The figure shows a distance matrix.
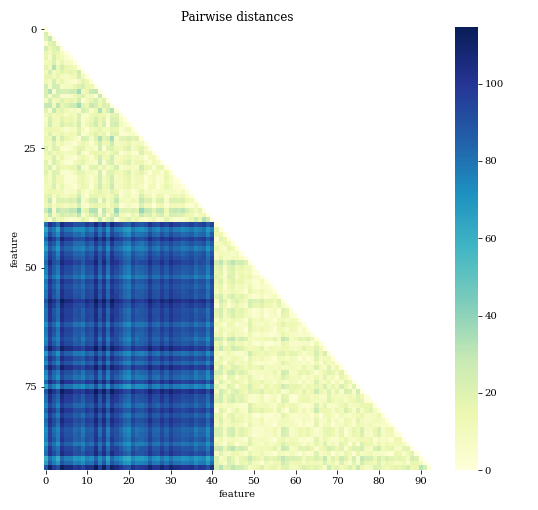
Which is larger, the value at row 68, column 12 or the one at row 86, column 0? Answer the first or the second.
the first
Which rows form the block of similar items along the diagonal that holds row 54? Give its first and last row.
41 to 92
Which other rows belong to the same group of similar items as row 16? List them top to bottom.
0, 1, 2, 3, 4, 5, 6, 7, 8, 9, 10, 11, 12, 13, 14, 15, 17, 18, 19, 20, 21, 22, 23, 24, 25, 26, 27, 28, 29, 30, 31, 32, 33, 34, 35, 36, 37, 38, 39, 40
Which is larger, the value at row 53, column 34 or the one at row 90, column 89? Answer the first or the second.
the first
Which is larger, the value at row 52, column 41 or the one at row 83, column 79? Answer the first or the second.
the first
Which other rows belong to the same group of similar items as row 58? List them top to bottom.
41, 42, 43, 44, 45, 46, 47, 48, 49, 50, 51, 52, 53, 54, 55, 56, 57, 59, 60, 61, 62, 63, 64, 65, 66, 67, 68, 69, 70, 71, 72, 73, 74, 75, 76, 77, 78, 79, 80, 81, 82, 83, 84, 85, 86, 87, 88, 89, 90, 91, 92
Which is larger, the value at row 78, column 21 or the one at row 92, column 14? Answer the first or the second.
the second
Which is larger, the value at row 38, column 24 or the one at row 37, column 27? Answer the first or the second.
the first
